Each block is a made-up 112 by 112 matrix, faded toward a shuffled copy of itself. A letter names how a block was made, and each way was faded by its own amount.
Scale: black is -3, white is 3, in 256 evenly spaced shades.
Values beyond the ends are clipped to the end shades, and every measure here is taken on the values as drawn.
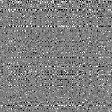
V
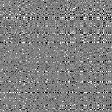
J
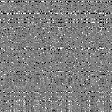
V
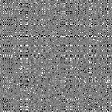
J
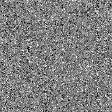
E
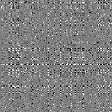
J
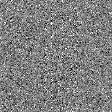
E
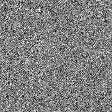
E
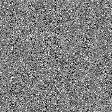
E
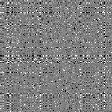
J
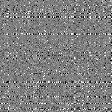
V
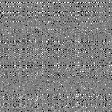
V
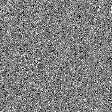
E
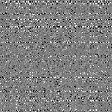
V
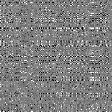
V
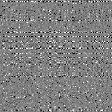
V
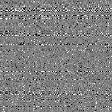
V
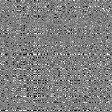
V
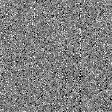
E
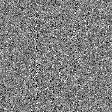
E
